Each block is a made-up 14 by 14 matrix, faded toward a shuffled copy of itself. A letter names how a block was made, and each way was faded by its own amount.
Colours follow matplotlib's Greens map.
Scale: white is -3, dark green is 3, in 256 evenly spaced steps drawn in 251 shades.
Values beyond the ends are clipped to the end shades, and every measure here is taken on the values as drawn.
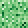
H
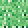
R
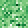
H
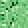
H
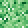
H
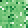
H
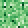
H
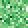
H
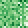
R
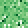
H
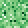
H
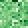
R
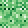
R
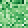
R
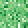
H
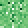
H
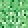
H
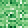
R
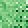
H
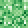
R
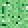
H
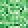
R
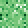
H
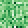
R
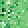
H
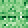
R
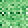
R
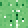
H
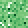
H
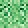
R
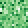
H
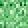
R
